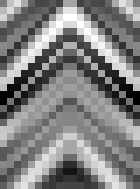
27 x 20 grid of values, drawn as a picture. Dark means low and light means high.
Slope: none. Ninth with the highest average: top middle. Mirror symmetry: left to right.
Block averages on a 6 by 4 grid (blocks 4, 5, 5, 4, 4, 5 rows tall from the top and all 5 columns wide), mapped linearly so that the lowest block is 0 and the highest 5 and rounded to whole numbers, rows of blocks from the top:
3 4 4 3 | 2 4 4 2 | 0 1 1 0 | 1 3 3 1 | 3 5 5 3 | 3 2 2 3
